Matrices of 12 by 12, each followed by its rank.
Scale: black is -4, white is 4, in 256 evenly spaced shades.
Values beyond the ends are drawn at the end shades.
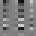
one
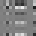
one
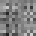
two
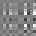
one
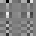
one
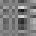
one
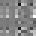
two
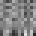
two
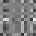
two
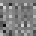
two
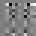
two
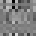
two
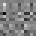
two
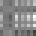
one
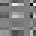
one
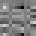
two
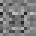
two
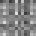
two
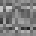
two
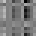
one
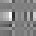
one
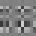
one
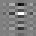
one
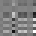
one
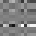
one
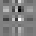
one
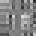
two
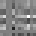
two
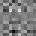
two
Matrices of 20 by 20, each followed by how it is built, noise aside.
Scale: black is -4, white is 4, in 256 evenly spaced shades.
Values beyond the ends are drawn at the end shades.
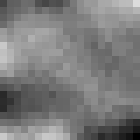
smooth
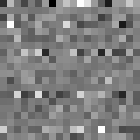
uneven rows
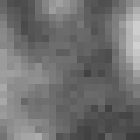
smooth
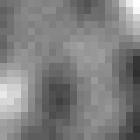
smooth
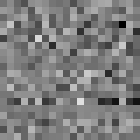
uneven rows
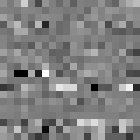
uneven rows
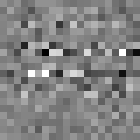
uneven rows
